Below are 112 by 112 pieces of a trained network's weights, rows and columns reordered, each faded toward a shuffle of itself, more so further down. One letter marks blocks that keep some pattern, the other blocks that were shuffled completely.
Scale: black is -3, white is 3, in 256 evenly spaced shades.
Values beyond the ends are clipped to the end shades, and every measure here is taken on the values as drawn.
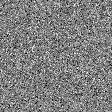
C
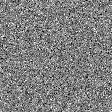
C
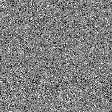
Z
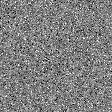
C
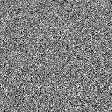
Z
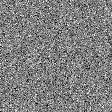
C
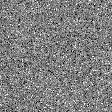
C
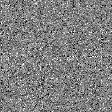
Z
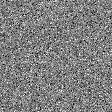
C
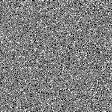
Z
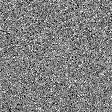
C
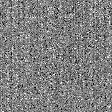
Z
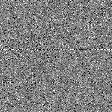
Z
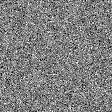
C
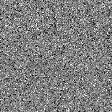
Z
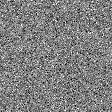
C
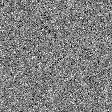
C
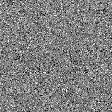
Z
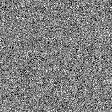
Z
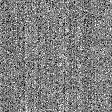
Z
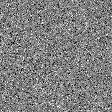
C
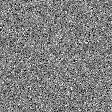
C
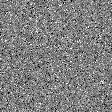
C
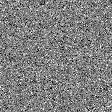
C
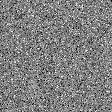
C
